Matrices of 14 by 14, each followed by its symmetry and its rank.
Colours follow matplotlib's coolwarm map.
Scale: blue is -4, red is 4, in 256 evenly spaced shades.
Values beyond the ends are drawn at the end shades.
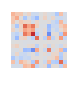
symmetric, rank three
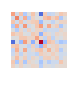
symmetric, rank three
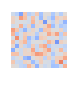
neither, full rank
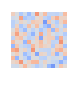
neither, full rank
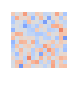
neither, full rank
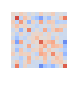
symmetric, rank three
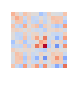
symmetric, rank three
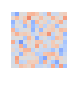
neither, full rank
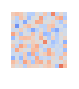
neither, full rank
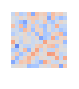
neither, full rank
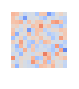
neither, full rank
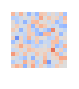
neither, full rank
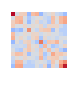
symmetric, rank three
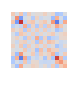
symmetric, rank three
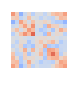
symmetric, rank three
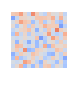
neither, full rank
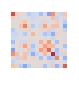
symmetric, rank three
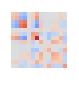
symmetric, rank three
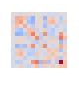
symmetric, rank three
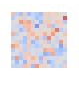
neither, full rank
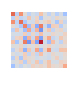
symmetric, rank three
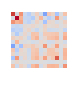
symmetric, rank three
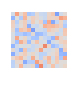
neither, full rank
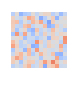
neither, full rank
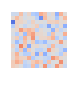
neither, full rank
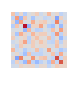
symmetric, rank three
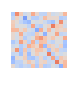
neither, full rank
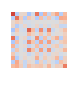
symmetric, rank three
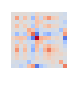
symmetric, rank three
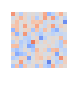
neither, full rank
